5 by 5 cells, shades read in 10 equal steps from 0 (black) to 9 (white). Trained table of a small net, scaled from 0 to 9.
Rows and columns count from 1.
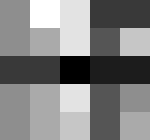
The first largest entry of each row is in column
2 3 1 3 3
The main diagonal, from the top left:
5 6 0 3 6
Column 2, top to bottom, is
9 6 2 6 6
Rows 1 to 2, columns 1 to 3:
5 9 8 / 5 6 8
